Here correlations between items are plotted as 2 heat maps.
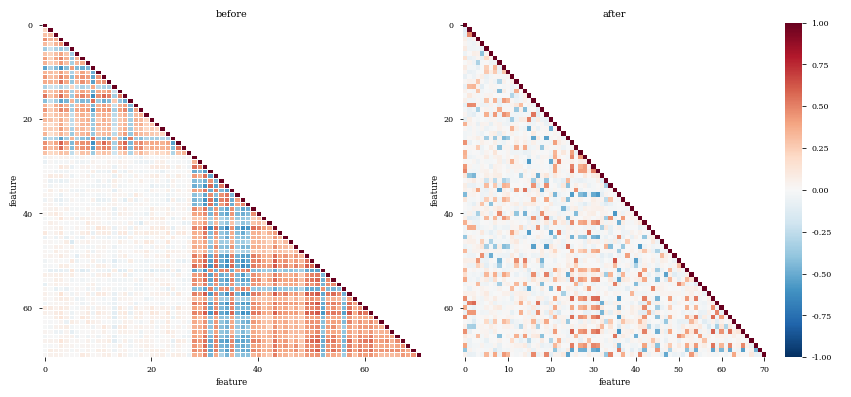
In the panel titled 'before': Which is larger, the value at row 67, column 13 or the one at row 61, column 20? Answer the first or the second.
the second
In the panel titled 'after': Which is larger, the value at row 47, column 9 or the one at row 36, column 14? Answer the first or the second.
the second
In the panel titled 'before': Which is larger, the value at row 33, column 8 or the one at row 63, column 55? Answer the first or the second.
the second
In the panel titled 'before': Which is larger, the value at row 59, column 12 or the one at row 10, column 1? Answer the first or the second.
the second
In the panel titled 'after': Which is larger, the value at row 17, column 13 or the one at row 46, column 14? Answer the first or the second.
the first
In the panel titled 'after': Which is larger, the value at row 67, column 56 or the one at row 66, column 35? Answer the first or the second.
the second
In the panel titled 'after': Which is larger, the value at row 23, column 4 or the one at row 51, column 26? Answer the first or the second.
the second
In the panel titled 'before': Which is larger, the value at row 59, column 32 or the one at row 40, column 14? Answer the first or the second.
the first
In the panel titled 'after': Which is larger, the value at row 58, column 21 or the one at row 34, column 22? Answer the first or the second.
the first
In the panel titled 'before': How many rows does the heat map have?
71
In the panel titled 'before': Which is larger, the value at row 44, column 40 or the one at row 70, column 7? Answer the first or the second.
the first
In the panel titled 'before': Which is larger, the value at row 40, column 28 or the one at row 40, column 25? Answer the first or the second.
the first
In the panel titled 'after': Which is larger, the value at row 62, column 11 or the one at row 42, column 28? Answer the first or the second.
the second
